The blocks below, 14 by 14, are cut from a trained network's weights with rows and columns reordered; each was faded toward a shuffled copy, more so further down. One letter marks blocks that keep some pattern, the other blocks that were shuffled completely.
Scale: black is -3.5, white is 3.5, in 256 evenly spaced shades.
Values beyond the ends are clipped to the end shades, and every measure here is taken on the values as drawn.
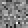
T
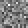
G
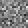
T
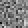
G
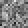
G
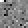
T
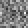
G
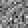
T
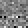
G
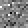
T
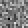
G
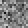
G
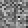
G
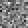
T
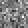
T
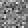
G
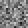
G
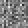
G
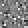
T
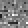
G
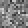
T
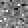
T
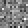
T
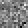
T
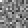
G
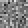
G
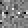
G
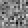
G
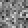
T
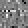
G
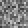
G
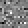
G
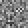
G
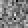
G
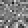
G
